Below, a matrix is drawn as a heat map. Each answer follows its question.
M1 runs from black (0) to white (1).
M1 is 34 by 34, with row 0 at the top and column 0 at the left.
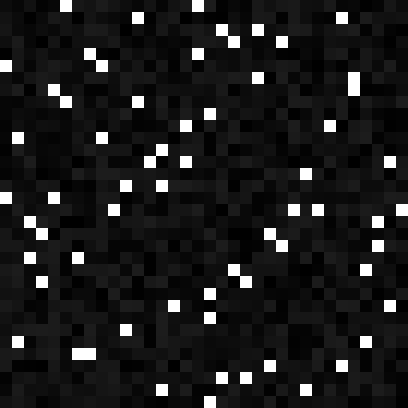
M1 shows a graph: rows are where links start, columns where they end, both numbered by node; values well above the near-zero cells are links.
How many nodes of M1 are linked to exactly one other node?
7
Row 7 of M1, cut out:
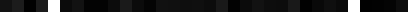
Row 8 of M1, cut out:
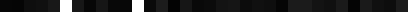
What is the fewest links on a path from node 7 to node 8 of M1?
5
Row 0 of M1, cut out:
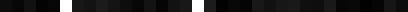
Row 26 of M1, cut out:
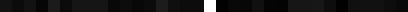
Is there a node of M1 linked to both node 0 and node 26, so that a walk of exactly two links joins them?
no
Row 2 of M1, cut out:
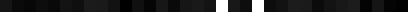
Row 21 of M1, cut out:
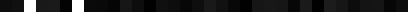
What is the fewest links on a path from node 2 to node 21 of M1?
1
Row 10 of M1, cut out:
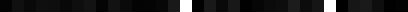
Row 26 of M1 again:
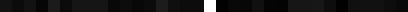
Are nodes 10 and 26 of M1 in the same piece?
no
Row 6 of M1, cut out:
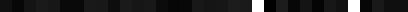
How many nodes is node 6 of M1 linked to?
2
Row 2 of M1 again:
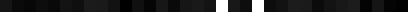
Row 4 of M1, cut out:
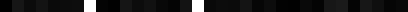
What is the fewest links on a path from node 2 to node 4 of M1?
5
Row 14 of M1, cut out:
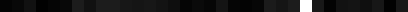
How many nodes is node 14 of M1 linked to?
1
